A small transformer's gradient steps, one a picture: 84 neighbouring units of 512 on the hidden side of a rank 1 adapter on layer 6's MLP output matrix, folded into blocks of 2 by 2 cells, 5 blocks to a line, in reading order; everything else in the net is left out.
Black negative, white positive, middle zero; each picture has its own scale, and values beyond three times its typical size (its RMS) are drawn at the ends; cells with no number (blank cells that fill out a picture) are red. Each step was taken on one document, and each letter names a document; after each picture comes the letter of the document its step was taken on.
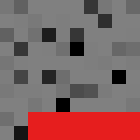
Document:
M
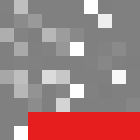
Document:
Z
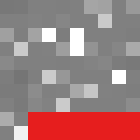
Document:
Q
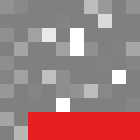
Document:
Q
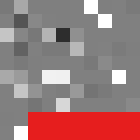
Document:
Z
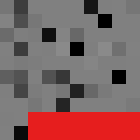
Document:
Z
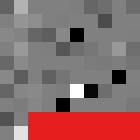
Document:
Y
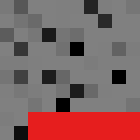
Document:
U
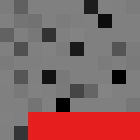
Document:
U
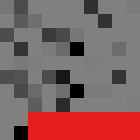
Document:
Z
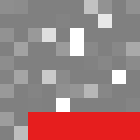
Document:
Q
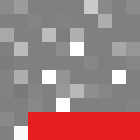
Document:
Y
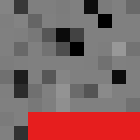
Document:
U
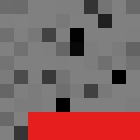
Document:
M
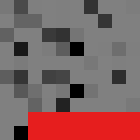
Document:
Z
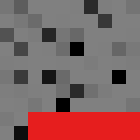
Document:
U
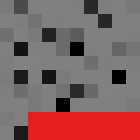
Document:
U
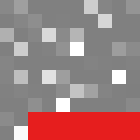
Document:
M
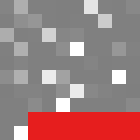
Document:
U
